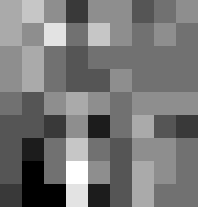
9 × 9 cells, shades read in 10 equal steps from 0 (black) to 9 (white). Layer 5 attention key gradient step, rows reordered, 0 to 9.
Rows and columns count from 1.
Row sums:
42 48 38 38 42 29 36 39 28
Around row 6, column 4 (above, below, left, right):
6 7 2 1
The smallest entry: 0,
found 3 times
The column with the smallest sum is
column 2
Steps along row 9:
down same up down up up down same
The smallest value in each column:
2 0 0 2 1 3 3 3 2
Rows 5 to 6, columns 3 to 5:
5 6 5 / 2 5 1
